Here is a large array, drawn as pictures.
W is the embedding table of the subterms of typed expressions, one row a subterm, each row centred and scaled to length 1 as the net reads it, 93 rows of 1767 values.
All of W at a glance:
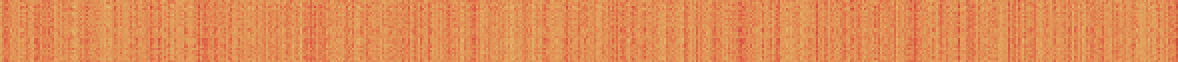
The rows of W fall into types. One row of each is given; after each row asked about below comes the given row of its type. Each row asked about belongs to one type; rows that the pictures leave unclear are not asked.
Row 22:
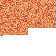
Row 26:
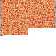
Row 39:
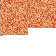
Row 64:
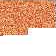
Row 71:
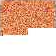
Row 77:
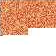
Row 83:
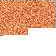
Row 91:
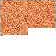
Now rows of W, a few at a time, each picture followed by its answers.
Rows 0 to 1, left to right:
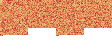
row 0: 91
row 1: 26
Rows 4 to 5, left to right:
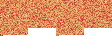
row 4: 26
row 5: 91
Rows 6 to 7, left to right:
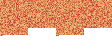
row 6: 77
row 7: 83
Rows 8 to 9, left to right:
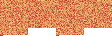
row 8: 64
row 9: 22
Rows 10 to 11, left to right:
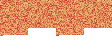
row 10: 22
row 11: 22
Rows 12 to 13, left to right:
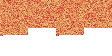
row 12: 91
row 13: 64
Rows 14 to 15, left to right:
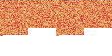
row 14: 64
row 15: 91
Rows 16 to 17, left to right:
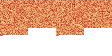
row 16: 77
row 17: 77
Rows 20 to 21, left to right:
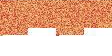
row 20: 22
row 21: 64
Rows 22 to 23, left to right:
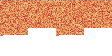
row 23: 77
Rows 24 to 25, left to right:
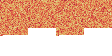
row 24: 39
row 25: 71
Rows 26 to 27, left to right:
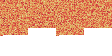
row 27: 83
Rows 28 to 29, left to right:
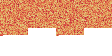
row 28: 77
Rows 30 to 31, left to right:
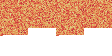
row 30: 64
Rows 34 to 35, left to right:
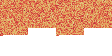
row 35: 22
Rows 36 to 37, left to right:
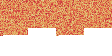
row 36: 83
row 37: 22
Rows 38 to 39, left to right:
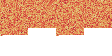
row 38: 77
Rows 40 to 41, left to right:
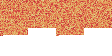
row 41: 39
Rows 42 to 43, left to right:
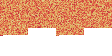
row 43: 83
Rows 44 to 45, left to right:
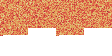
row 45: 83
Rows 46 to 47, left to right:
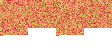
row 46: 91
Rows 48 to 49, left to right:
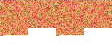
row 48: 71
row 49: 22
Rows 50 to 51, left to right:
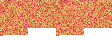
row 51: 22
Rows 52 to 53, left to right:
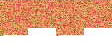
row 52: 83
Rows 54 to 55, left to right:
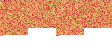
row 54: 71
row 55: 77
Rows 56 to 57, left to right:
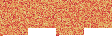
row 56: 39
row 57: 64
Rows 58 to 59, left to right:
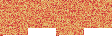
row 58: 64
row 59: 83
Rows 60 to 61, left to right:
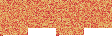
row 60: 91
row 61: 64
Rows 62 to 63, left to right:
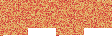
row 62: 83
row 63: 22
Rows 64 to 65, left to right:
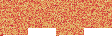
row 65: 83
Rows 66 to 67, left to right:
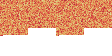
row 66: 26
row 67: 71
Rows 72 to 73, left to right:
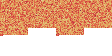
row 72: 39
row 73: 64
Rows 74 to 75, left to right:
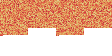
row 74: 77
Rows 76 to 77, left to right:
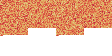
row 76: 22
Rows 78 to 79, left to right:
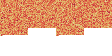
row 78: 77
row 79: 77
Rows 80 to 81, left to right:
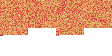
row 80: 64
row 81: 71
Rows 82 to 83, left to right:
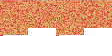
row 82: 22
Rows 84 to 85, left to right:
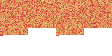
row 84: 39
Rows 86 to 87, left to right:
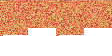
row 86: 83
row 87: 39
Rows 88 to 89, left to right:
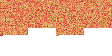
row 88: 64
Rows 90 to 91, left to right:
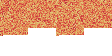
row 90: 71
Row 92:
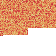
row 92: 83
